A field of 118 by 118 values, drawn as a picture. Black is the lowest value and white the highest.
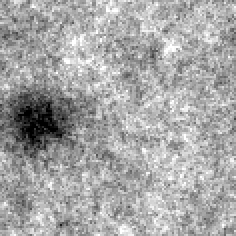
The ninth with the lowest average is the middle left. No regular stripes run through it. A single dip lies in the middle left. The values are skewed, with a long tail toward low values.
